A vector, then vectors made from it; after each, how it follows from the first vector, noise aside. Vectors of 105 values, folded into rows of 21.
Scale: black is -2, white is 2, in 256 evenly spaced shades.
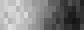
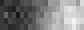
negated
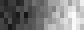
negated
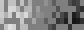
partly zeroed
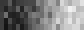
negated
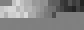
partly zeroed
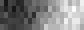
negated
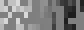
partly zeroed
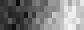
negated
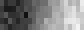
negated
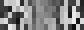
sign-scrambled
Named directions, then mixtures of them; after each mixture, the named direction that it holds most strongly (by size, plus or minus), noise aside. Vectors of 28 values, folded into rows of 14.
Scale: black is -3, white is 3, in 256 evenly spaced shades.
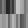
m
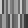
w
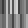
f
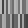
w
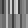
f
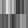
m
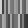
w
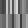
f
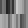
m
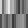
m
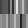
m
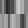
m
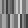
w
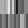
m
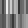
f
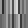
f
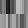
m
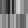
m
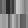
m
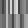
f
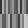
w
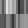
m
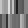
m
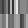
f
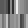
m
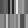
m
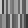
w
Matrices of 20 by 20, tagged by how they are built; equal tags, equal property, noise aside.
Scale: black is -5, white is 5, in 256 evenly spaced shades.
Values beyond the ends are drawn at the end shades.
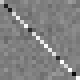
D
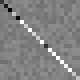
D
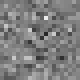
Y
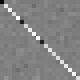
D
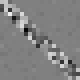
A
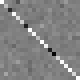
D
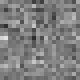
Y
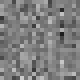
Y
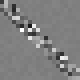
A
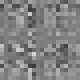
Y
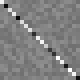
D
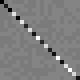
D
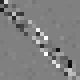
A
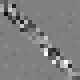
A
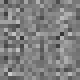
Y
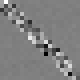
A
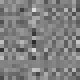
Y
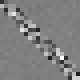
A
